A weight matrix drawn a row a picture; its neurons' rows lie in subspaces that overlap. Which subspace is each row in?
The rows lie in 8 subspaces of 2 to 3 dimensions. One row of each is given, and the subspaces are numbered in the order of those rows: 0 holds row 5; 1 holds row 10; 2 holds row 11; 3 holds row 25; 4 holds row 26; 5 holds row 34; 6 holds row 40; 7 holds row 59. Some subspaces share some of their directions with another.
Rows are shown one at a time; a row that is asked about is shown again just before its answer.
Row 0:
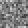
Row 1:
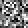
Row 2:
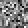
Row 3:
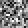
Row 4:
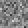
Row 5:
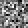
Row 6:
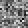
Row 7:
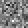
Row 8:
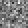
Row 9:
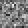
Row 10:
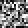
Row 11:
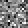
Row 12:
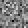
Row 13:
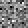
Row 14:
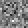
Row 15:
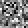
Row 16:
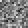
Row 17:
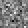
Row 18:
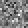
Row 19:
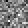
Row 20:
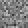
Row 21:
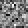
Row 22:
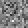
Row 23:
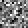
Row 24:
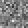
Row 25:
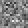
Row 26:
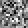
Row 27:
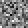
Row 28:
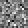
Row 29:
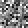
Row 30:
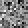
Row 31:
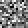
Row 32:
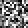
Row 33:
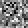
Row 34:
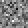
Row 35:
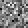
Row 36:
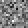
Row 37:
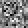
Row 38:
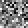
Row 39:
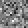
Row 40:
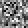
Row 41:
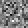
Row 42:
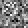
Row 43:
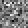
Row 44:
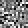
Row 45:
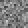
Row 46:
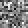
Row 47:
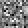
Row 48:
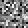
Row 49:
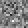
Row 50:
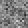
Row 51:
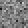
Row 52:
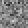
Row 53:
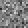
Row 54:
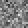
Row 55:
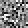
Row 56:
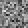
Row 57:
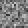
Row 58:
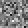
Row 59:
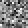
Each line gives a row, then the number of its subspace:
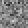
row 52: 7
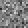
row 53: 5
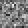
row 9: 1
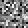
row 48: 4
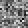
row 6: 3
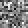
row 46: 7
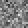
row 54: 2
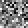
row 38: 6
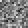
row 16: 7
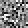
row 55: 0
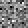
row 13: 5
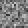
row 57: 1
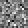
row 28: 2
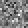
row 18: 2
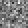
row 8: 7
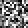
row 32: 0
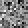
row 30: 7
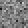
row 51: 5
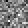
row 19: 2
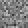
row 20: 6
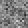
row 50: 3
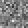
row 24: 4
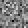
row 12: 4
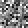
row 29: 4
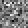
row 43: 7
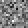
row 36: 5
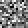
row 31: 5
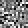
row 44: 0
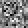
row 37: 6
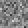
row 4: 0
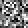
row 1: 3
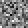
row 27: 5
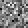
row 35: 6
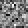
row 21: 1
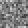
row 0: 1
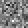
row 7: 4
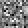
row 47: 6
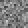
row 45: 7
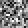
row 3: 4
